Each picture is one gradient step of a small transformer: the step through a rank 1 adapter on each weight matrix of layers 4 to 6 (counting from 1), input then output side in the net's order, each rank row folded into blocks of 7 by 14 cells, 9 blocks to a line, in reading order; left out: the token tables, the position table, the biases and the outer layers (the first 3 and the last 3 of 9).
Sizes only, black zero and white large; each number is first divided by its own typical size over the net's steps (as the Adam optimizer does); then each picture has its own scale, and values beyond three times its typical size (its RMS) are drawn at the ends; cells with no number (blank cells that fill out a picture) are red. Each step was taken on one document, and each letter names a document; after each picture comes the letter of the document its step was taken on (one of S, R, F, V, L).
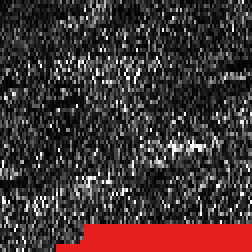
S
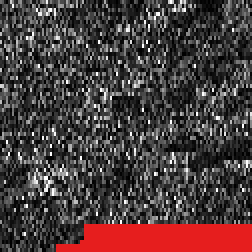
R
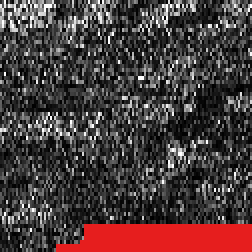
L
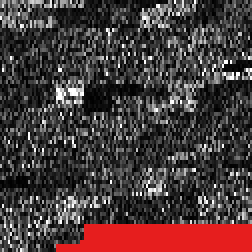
L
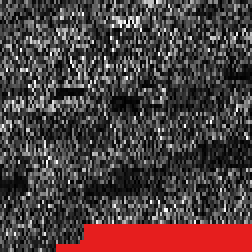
R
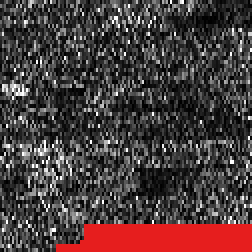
R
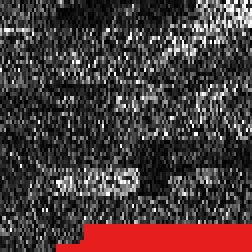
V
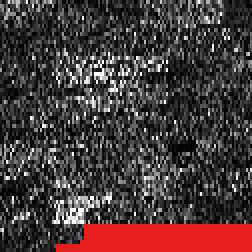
V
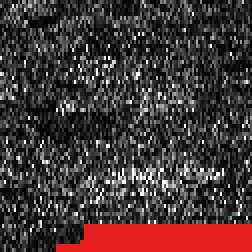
S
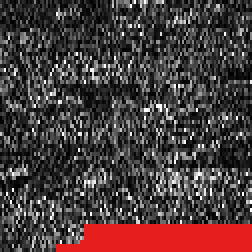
L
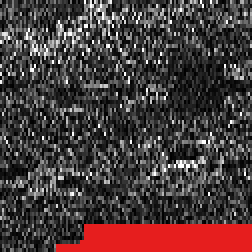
R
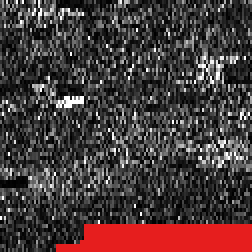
R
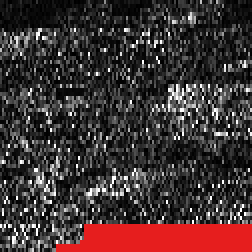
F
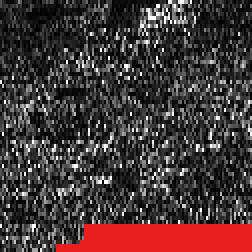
F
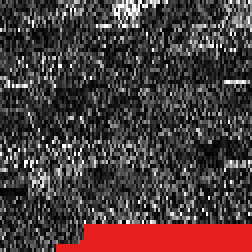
V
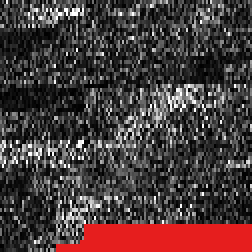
V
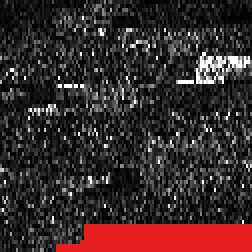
S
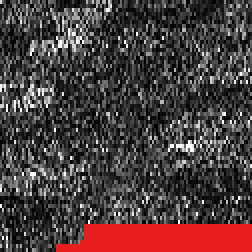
R
